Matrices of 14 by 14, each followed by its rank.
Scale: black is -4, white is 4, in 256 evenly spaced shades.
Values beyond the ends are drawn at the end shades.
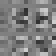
two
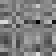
two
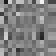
two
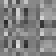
two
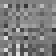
two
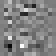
three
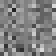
three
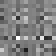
two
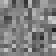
three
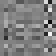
two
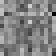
three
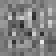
three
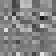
three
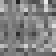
three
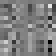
two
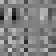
two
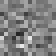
three
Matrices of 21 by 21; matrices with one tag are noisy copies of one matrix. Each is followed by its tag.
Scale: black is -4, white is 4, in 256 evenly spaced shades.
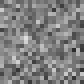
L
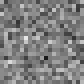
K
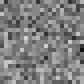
K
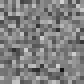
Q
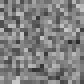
Q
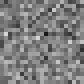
K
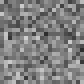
K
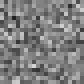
Q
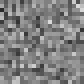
Q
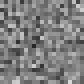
Q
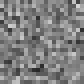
Q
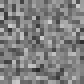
Q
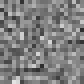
Q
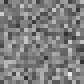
K
